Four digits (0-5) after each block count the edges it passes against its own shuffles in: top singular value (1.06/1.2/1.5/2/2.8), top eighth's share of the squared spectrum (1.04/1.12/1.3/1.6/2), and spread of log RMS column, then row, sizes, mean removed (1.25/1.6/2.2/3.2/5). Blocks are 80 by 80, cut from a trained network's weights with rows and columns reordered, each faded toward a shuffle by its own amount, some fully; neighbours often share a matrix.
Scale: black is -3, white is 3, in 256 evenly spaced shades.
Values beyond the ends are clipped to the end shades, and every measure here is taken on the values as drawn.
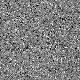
2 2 0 1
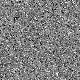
1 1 0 0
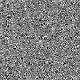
3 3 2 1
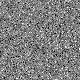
0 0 0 0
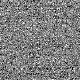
2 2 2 1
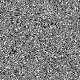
2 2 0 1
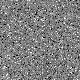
0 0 0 0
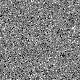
0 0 0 0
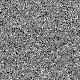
0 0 0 0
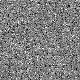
0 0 0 0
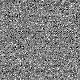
2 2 0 1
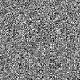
4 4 2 2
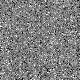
1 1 0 0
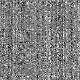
3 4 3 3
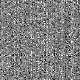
3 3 2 2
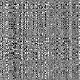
4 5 3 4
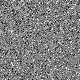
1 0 0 0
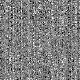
3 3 2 2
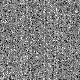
2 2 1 1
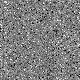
1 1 0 0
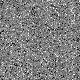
1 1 0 0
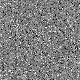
1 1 0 0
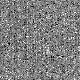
2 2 1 1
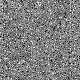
1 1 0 0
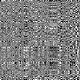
4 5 3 3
